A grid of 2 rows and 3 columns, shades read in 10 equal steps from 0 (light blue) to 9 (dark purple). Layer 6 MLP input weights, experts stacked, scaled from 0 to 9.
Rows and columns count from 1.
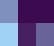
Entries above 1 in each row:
3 2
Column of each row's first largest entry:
2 2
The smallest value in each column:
0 8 5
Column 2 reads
9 8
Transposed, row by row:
3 0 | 9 8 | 9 5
